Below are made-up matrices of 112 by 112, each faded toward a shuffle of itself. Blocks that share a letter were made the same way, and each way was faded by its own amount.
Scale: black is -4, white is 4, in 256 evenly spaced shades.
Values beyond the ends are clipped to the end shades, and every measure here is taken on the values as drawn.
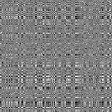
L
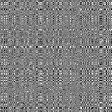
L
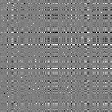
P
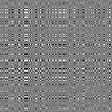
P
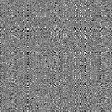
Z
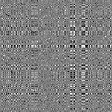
L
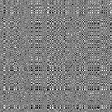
L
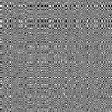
L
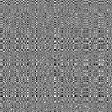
L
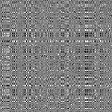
L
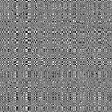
L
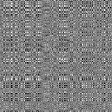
L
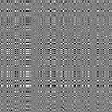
P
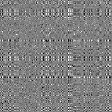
L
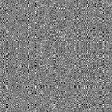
Z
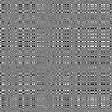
P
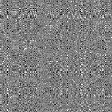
Z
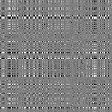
P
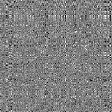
Z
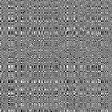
L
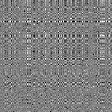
L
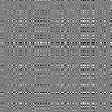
P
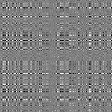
P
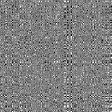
Z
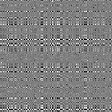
P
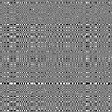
P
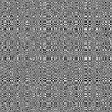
L
